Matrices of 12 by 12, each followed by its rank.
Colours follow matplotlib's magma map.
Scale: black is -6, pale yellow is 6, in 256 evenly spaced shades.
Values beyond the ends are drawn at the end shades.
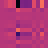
one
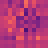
two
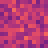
full rank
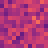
full rank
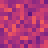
full rank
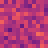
full rank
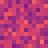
full rank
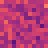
full rank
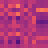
two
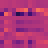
two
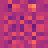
two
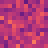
full rank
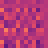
two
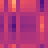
one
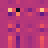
one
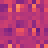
two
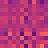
two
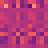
two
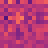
two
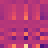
one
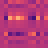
one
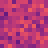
full rank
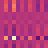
one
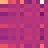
one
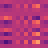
one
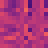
two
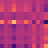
one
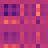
one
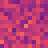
full rank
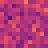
full rank
